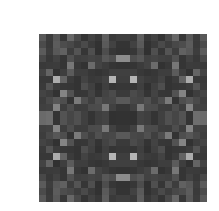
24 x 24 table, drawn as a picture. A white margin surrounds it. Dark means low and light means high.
Slope: none. Stripes: none. Calmest part: centre. Seam: none. Mirror symmetry: left to right and top to bottom.
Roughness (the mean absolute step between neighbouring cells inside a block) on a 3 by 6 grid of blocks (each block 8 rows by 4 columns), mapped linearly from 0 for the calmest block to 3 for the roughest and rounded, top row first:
2 0 2 2 0 2
3 1 0 0 1 3
2 0 2 2 0 2
